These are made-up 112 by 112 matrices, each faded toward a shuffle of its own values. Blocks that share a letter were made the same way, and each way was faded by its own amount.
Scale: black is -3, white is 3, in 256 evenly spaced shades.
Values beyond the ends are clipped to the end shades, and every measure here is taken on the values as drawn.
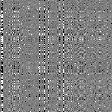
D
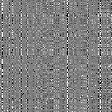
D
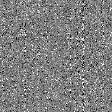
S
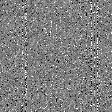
S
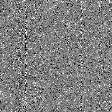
S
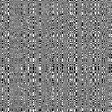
D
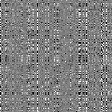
D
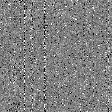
S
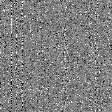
S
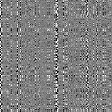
D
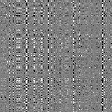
D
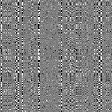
D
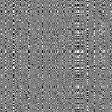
D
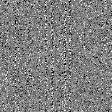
S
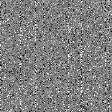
S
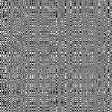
D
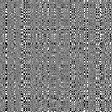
D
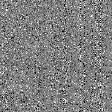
S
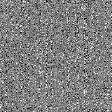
S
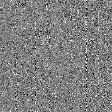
S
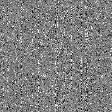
S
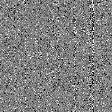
S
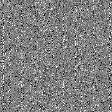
S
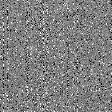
S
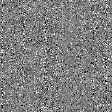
S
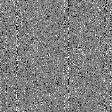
S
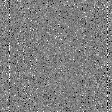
S
